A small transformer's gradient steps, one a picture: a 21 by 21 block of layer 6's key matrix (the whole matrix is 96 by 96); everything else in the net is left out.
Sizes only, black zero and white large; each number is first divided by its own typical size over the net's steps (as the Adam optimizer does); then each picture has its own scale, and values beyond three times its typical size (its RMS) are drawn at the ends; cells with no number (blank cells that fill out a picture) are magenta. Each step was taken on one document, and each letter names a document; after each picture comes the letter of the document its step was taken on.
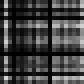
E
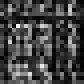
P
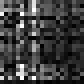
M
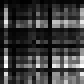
E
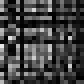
P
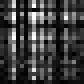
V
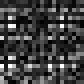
P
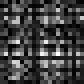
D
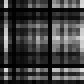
E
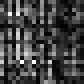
V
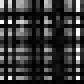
D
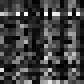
V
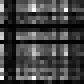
M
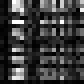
D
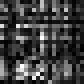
M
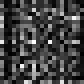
V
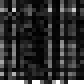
P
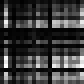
E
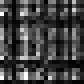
M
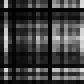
E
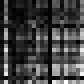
E
